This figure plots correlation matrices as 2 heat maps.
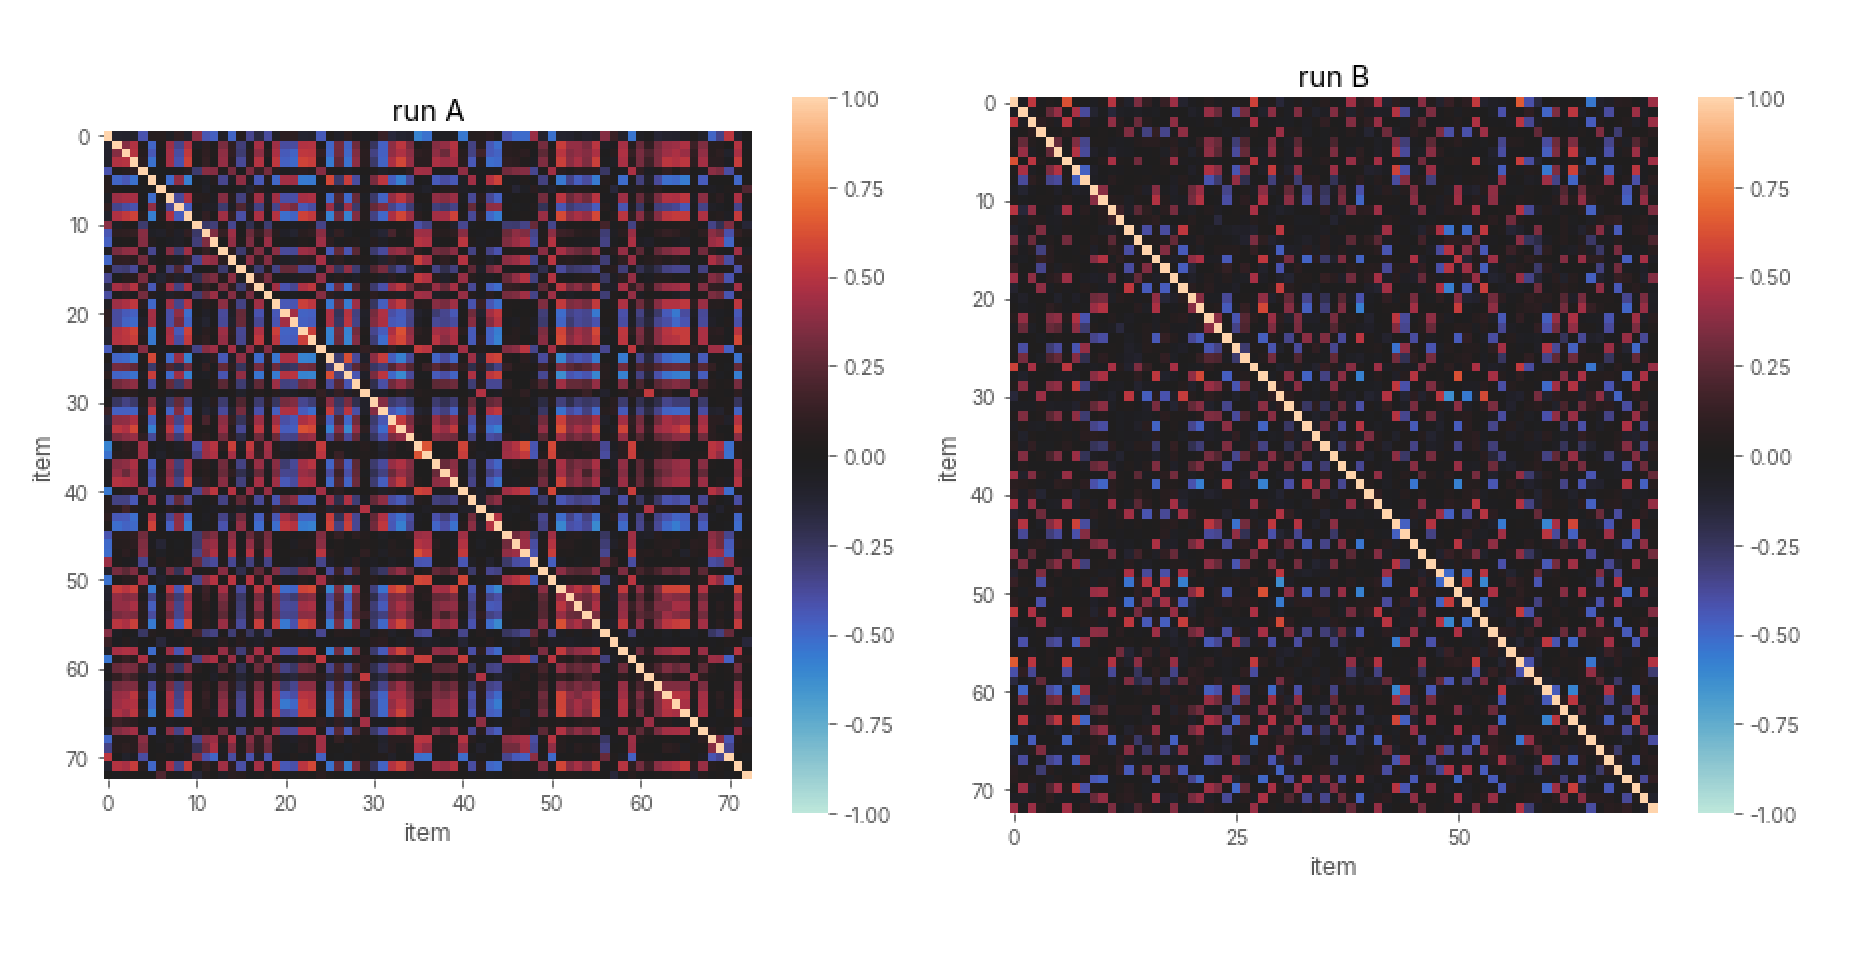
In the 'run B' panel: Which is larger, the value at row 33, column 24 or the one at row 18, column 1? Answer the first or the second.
the first
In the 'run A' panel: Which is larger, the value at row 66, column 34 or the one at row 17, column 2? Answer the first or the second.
the second
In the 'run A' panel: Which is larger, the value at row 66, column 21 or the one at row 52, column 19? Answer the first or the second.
the second
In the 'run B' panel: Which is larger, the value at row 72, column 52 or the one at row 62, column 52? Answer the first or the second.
the first
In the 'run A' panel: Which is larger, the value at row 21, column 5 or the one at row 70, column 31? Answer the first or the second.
the first
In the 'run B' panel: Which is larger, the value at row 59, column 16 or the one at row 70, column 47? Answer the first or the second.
the second
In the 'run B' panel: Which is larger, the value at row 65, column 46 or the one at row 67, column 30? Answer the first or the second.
the second
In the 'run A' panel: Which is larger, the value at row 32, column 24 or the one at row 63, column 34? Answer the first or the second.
the second
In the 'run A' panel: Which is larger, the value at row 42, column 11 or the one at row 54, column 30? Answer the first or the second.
the first
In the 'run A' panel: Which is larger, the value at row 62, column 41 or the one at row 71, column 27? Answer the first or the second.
the first
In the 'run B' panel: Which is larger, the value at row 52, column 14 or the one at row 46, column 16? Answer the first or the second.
the first
